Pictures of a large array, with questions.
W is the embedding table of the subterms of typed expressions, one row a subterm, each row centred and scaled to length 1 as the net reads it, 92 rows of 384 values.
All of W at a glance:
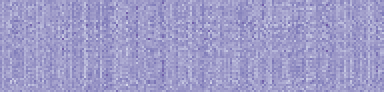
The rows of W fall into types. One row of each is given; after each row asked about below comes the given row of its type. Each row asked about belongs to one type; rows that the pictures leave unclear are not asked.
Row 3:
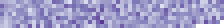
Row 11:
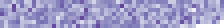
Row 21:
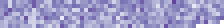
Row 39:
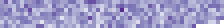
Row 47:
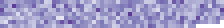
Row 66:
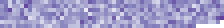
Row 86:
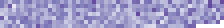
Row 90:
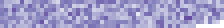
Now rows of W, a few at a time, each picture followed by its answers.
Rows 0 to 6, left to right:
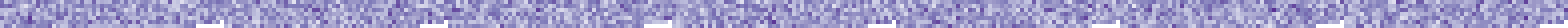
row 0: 86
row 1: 21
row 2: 66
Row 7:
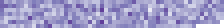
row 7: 47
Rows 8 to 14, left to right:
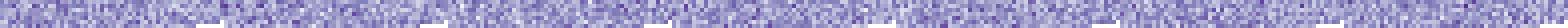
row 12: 3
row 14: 11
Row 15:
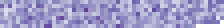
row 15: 3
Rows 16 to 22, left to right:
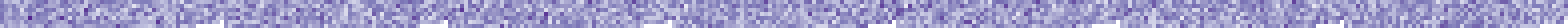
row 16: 90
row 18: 11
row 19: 86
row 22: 11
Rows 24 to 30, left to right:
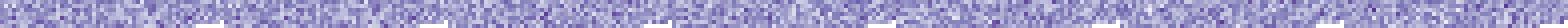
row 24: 90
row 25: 90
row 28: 47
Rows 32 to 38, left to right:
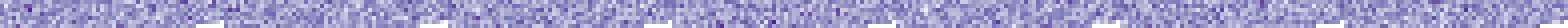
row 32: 39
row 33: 66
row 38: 39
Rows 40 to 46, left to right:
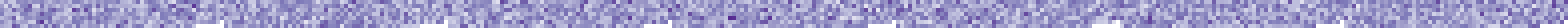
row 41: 11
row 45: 86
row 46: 86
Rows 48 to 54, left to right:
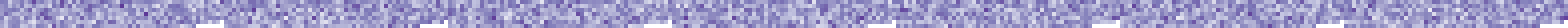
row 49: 21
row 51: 90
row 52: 66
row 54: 66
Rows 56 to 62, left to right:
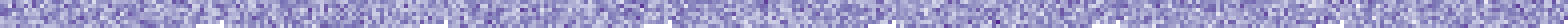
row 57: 11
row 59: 21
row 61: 21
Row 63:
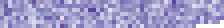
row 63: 21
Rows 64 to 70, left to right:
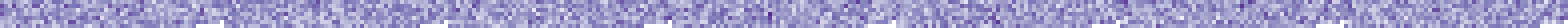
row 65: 21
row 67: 3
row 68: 3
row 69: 47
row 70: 66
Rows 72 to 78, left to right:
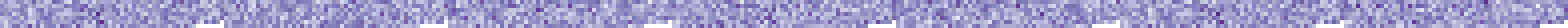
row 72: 3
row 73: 11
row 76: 21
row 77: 3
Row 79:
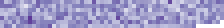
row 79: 86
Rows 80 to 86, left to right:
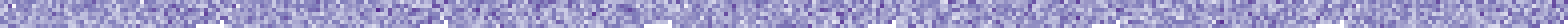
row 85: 47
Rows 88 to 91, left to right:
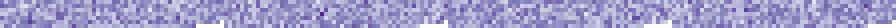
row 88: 86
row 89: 11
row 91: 3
